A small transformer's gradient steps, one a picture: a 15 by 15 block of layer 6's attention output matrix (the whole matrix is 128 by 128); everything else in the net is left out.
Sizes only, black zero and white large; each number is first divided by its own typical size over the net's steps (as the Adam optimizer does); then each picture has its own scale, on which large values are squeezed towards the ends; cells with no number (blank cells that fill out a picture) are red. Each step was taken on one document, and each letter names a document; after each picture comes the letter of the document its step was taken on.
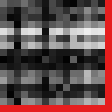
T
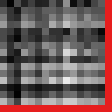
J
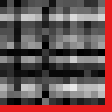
T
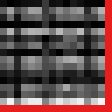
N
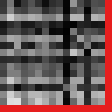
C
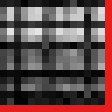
N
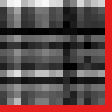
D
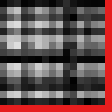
C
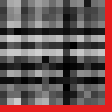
C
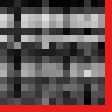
T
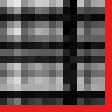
D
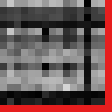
D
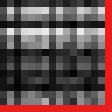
N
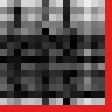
T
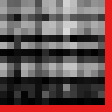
J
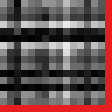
J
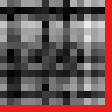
T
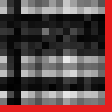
J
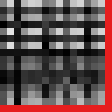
N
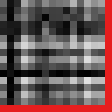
T
